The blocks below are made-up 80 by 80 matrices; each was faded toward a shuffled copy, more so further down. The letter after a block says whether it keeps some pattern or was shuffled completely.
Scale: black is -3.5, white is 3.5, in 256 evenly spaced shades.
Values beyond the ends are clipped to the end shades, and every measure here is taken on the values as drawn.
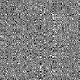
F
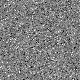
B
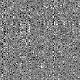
F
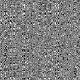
F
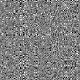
F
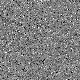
B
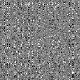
F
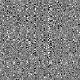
F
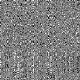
F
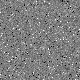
B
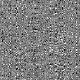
F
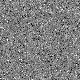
B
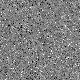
B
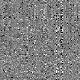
F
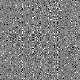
F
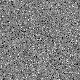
B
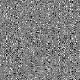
F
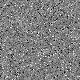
B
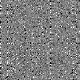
F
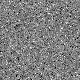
B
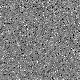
B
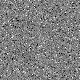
B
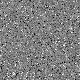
B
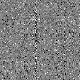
F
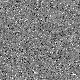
B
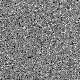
B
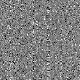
F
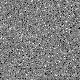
B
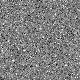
B
